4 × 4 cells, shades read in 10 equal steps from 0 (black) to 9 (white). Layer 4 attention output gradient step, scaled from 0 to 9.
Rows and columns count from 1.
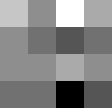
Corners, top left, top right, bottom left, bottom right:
7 6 4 3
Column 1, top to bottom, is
7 5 5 4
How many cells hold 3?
2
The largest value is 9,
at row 1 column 3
